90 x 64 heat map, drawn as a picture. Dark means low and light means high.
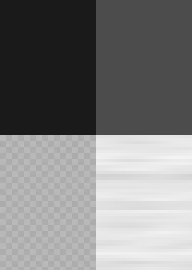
It is made of 2 by 2 panels. Panel 1,1: very low, flat. Panel 1,2: low, flat. Panel 2,1: high, checkered, faint in contrast. Panel 2,2: very high, streaked across, faint in contrast.
